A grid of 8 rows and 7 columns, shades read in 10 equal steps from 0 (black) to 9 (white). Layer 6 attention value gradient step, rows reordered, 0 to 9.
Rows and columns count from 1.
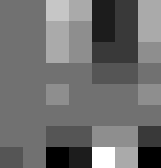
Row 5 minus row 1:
0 0 -2 -2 3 2 -1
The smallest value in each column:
3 4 0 1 1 2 0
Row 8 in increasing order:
0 0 1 3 4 6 9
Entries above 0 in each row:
7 7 7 7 7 7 7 5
